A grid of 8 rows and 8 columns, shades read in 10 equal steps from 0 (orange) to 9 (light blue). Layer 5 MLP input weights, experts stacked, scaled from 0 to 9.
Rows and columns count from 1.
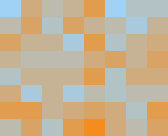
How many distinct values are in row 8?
6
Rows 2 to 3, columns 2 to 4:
3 7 3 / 5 5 8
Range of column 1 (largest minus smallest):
7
